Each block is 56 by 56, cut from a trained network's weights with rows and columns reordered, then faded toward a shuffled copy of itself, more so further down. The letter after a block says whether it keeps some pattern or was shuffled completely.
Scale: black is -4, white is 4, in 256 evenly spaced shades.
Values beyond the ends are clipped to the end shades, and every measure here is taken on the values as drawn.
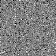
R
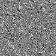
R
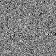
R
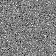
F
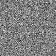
R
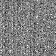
R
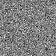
F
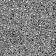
F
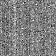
R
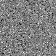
F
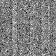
R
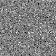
R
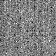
R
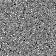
F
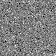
F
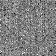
R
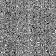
R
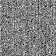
R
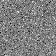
F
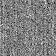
R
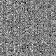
R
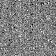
R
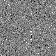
R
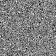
F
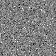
F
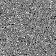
F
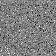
F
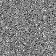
R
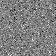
F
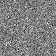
F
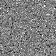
F
